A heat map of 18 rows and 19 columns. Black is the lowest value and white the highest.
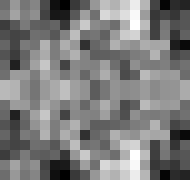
Stripes: none. Slope: none. Average level on the scale: 50%. Mirror symmetry: top to bottom.
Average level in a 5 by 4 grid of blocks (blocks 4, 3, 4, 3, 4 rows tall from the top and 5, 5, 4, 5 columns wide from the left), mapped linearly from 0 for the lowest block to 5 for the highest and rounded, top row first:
1150
1221
3323
1221
1150
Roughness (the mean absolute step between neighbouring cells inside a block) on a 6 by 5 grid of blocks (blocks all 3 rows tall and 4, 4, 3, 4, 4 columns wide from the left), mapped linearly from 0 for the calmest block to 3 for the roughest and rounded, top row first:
12321 / 01113 / 21110 / 21110 / 01113 / 12321
